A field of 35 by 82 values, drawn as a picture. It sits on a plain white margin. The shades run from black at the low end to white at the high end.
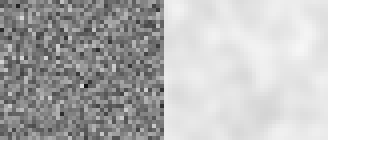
The table splits into one row of 2 panels. Panel 1,1: middling, fine-grained, strong in contrast. Panel 1,2: very high, blotchy, faint in contrast.
